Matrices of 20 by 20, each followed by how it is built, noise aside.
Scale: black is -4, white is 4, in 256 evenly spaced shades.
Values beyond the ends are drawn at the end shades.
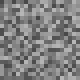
noise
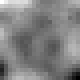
smooth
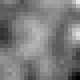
smooth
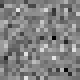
noise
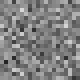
noise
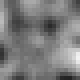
smooth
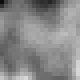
smooth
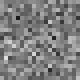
noise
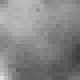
smooth
